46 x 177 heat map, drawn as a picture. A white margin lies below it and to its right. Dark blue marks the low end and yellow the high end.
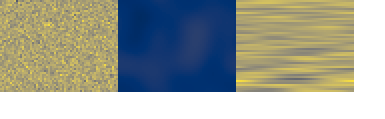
The table splits into one row of 3 panels. Panel 1,1: high, fine-grained. Panel 1,2: very low, smooth, faint in contrast. Panel 1,3: high, streaked across.
